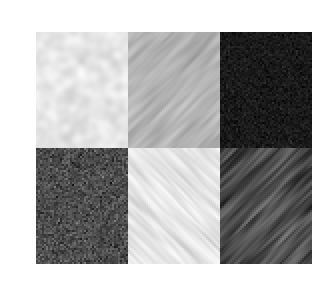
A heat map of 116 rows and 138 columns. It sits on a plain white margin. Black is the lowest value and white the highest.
It is made of 2 by 3 panels. Panel 1,1: very high, blotchy, faint in contrast. Panel 1,2: high, slanting up to the right, faint in contrast. Panel 1,3: very low, fine-grained, faint in contrast. Panel 2,1: low, fine-grained. Panel 2,2: very high, slanting down to the right, faint in contrast. Panel 2,3: low, slanting up to the right.
